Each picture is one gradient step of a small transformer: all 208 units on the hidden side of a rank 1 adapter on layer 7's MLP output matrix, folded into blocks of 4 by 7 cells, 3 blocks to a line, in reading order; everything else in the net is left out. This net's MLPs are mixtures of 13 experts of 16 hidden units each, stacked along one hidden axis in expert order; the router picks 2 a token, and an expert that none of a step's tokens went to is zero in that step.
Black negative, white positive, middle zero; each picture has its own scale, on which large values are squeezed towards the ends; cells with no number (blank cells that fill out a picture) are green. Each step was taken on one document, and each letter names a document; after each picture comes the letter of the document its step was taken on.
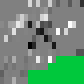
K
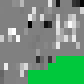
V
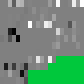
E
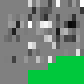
K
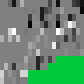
V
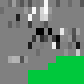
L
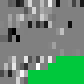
E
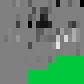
K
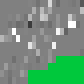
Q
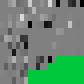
E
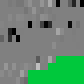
E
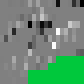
K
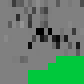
L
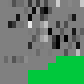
L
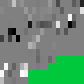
V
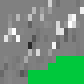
Q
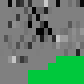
L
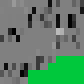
V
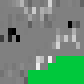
E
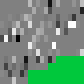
Q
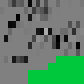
L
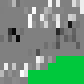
V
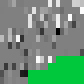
V
